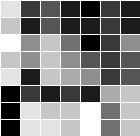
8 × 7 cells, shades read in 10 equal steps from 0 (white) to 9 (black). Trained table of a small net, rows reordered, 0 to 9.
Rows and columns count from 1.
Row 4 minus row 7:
-7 3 0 2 6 2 4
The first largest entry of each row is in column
5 2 5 6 2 1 1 1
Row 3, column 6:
7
